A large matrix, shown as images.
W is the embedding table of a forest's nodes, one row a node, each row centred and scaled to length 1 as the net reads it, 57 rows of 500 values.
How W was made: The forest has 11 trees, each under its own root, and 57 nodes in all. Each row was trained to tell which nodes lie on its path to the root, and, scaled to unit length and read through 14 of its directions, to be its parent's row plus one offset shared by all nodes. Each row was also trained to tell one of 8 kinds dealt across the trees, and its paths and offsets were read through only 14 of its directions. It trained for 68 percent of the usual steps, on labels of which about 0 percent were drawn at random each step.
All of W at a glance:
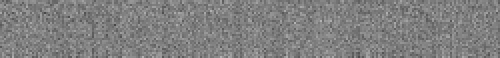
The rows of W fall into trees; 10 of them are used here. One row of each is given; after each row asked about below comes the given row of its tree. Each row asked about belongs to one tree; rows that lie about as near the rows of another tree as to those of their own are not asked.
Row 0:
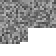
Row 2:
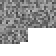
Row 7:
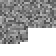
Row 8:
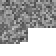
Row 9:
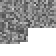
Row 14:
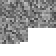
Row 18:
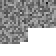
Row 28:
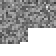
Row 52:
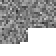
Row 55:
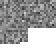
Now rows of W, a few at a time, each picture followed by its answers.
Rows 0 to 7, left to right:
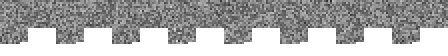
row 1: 2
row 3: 52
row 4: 55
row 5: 9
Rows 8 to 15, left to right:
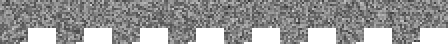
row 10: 0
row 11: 9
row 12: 18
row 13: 18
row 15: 2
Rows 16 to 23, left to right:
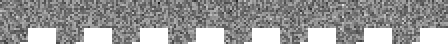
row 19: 14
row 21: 18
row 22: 52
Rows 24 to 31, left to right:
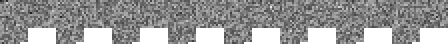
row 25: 28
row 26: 7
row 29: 0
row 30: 52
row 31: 2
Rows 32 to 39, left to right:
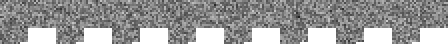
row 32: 7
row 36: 55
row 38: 2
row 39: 18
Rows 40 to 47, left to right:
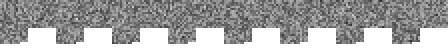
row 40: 9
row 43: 0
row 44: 9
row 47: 9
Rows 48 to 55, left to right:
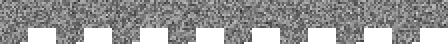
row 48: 0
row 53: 52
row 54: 52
